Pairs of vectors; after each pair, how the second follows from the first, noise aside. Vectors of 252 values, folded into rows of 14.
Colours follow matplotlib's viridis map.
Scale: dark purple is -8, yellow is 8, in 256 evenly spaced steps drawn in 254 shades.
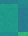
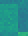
copied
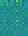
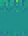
partly zeroed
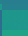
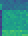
scaled up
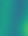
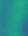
negated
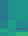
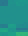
partly zeroed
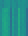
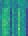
scaled up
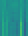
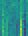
scaled up
